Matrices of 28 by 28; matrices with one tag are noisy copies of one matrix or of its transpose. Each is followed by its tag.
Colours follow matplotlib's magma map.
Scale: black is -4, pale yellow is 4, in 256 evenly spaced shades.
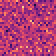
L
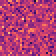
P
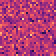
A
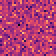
L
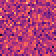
P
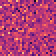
P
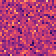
A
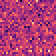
L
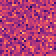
L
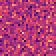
L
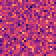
L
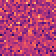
P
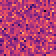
L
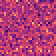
L
